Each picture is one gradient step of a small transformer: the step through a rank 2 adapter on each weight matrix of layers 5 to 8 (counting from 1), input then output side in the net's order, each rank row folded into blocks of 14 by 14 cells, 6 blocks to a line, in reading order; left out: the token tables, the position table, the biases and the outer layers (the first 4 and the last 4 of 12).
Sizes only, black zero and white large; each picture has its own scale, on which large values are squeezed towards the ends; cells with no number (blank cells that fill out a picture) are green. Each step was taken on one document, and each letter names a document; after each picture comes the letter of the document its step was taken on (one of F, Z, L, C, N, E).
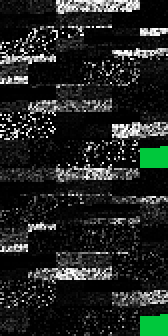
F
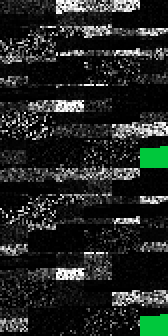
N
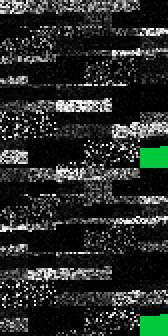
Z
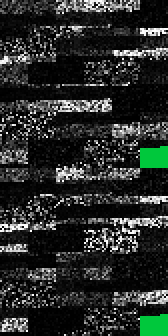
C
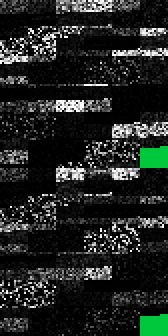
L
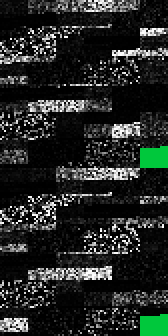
L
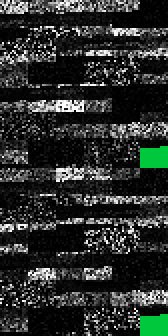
C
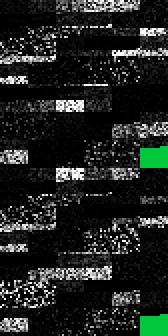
L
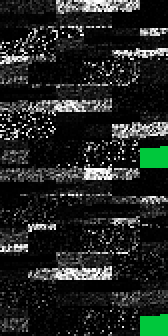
F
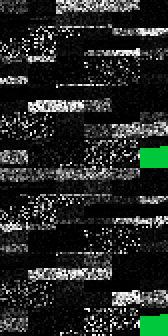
N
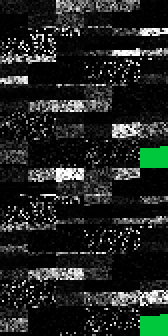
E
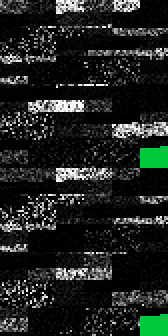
N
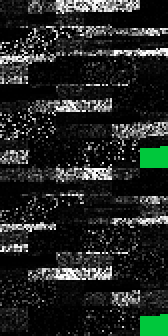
F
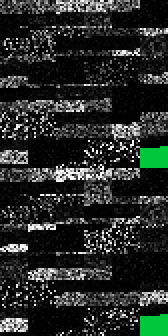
Z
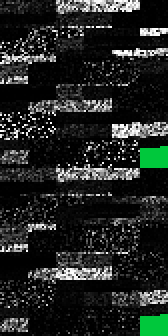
F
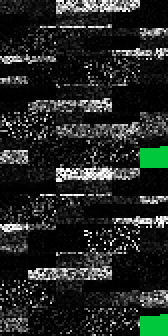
N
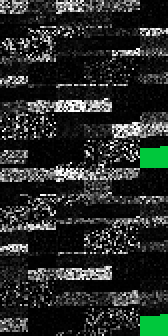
Z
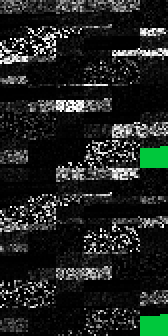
L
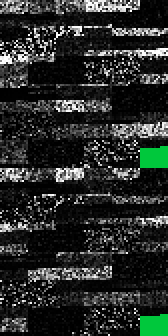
C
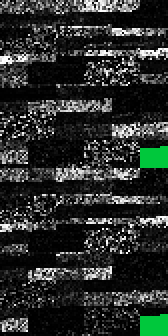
C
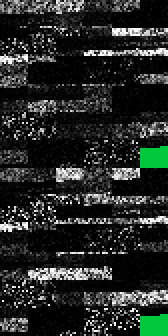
E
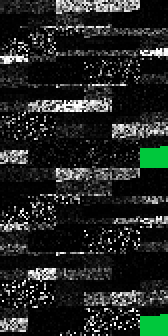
E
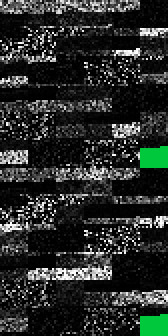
N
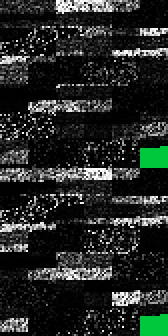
F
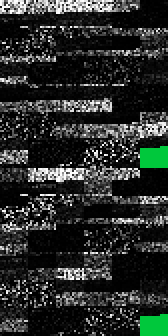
N
